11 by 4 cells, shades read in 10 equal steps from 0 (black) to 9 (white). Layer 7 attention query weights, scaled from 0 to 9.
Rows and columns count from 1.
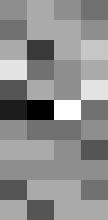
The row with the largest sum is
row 4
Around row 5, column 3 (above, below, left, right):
5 9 6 8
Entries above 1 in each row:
4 4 4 4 4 2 4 4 4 4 4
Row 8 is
6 6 5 3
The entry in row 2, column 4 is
5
